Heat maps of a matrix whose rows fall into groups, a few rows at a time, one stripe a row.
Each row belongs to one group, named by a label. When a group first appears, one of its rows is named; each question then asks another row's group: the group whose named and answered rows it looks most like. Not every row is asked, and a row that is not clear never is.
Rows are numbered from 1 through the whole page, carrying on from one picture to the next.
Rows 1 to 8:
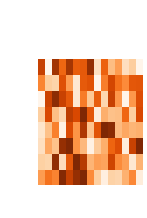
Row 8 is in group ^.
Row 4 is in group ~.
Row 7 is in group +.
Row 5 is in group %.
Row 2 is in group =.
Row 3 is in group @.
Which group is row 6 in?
@
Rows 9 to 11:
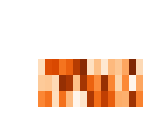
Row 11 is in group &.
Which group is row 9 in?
^
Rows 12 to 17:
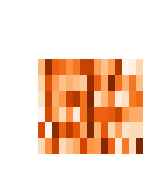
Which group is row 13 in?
&
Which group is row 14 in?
~
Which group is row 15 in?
&
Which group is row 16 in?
+
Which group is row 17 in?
%
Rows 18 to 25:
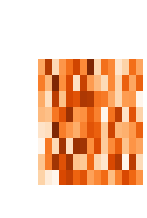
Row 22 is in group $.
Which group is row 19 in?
$
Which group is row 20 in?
+
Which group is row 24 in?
@
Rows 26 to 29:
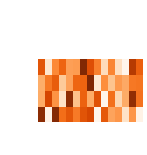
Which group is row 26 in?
$
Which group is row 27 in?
~
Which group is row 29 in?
+
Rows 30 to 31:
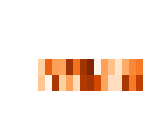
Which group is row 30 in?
~
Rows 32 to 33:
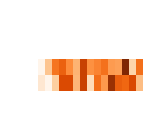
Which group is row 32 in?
%
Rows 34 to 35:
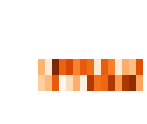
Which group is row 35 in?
&
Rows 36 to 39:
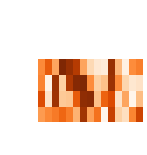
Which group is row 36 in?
@
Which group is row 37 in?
+
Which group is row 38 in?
+
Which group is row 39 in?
$
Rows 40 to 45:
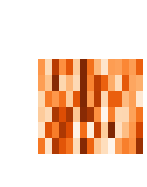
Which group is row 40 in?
$
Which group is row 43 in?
$
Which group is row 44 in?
@
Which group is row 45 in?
$
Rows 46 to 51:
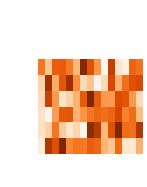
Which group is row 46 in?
$
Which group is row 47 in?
@
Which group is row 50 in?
&
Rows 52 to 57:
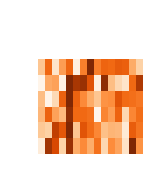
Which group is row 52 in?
&
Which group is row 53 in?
~
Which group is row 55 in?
~
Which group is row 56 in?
$
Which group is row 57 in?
@
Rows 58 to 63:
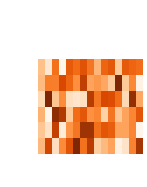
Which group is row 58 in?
%
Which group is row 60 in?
&
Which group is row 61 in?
$
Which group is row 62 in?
+
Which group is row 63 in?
~
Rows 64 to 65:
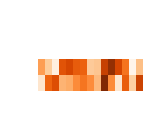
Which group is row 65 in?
%
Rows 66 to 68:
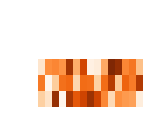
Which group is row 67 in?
=
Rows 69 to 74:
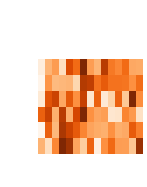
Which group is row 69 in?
%
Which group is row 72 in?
^
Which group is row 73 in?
@
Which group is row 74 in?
=
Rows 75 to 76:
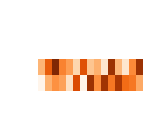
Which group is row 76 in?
&
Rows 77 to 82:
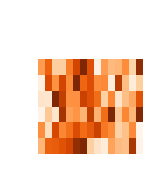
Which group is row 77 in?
~
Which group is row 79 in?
$
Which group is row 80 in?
=
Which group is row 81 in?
+
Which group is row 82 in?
^
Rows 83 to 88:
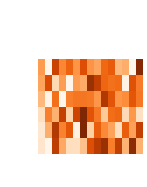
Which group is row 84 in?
&
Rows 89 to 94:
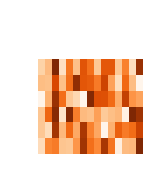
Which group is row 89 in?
%
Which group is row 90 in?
+
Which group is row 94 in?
%
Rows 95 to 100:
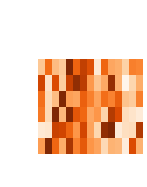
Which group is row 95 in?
~
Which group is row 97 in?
=
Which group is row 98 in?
+
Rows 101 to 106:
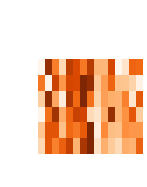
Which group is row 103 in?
~
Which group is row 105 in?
~
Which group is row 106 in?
~
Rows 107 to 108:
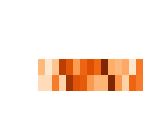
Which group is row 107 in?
=
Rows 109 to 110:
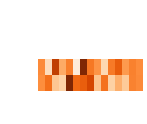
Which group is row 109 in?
$
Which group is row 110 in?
~
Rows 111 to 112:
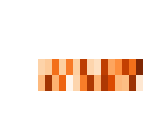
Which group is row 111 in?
%
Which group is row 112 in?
&
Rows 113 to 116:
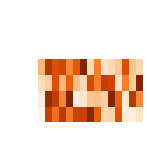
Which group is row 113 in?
^
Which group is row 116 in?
^
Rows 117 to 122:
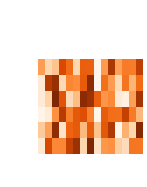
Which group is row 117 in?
=
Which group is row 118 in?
~
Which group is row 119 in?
$
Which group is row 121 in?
%
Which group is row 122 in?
~
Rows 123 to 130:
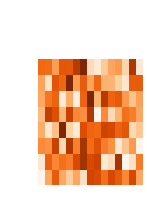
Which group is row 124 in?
$
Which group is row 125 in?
&
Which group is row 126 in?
~
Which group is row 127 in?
=
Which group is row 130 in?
&
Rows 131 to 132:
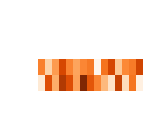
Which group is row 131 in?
=
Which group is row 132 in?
^
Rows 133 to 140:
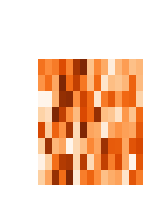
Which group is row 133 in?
^
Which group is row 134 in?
^
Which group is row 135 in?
=
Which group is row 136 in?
$
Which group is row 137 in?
$
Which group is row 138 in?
&
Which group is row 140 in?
$
